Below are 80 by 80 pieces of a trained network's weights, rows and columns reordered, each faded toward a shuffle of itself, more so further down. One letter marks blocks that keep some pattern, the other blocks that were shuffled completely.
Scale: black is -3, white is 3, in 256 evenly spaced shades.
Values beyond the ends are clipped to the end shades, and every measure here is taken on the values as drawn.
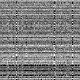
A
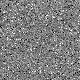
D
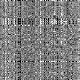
A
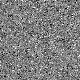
D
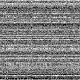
A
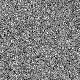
D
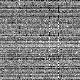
A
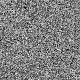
D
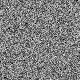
D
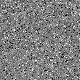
D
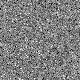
D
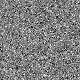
D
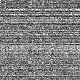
A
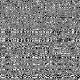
A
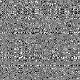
A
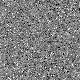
D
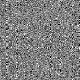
A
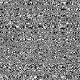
A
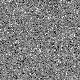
D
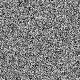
D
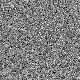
D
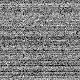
A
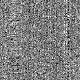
A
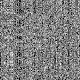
A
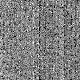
A
